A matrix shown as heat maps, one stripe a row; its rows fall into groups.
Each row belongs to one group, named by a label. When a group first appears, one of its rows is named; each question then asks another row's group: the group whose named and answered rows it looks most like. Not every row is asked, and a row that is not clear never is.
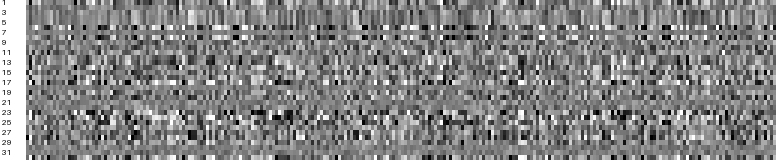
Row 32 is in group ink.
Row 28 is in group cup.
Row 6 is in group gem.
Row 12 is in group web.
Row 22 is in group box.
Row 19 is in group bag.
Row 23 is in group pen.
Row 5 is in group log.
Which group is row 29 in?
ink
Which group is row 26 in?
ink
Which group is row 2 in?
bag
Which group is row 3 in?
log
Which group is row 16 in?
bag
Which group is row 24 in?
ink
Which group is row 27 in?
cup
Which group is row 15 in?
cup
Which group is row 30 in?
web
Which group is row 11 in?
ink
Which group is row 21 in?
log
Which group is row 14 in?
bag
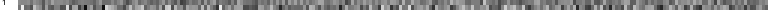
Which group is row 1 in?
cup
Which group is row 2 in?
pen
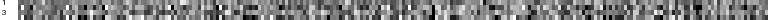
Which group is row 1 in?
log
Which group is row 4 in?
pen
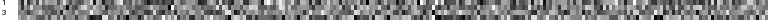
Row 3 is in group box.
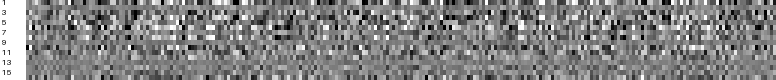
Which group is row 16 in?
web
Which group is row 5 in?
pen
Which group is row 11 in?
box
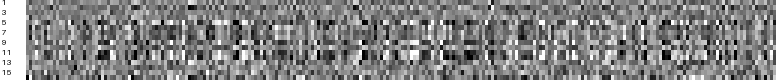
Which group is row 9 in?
gem
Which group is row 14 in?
bag
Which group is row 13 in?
log
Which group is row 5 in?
gem
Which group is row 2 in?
cup
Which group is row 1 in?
log
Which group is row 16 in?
cup
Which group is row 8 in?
web
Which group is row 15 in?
ink
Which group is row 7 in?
web
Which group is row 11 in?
gem
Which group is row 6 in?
web
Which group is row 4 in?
log
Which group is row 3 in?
box
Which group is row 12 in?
gem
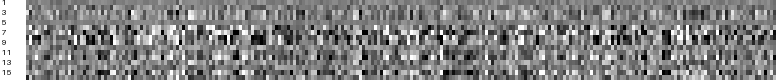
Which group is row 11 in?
gem
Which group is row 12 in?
gem
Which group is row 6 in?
ink
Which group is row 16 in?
cup
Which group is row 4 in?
log
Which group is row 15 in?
gem
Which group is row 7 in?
gem
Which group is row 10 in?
bag
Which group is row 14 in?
web
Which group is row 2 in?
pen
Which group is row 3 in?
log
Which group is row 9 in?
pen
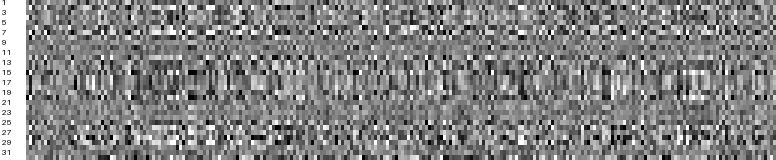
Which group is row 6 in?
gem
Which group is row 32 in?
gem
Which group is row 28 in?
pen
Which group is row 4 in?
log
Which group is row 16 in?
bag
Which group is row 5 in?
box
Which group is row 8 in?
web
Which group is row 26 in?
ink
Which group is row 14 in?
web
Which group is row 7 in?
ink
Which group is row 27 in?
log
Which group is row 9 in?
log
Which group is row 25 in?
web
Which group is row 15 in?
cup
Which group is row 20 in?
cup
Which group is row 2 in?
ink
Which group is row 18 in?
bag
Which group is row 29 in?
ink
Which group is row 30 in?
bag
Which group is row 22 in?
log
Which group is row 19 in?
web
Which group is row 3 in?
box
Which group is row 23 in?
web
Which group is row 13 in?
web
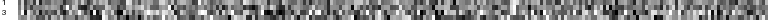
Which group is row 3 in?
ink
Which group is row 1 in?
ink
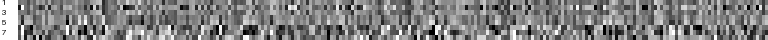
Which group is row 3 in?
box
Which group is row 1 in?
box
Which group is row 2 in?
cup
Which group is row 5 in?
bag
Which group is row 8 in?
ink
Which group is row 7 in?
pen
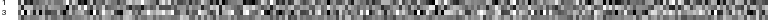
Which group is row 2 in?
bag
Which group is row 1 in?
pen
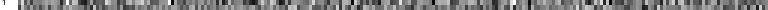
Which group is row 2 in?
cup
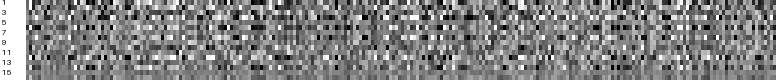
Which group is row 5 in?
log
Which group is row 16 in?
pen
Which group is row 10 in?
web
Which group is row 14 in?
pen
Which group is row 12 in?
ink
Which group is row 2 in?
ink
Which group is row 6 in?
pen
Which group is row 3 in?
web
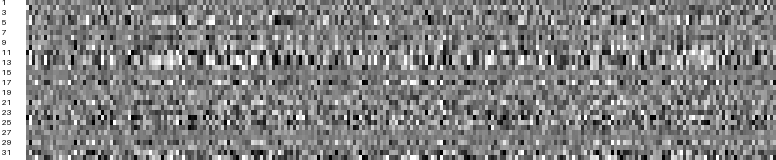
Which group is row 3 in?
web
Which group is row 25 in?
pen
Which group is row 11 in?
cup
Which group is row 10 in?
bag
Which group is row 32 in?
gem
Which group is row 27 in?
web
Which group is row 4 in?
ink
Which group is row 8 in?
web
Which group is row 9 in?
bag
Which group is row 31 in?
pen
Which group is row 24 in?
cup
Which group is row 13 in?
ink
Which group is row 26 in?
cup
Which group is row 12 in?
ink
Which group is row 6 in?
web
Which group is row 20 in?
box
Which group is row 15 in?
web
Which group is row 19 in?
log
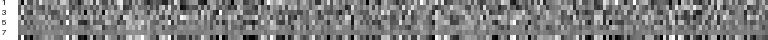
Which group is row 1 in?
web
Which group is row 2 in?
cup
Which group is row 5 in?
pen
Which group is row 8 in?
pen
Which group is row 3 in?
pen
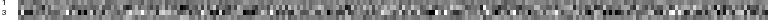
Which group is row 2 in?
cup
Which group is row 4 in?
log
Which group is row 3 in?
pen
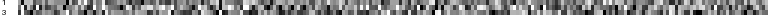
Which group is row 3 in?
pen
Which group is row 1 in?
bag
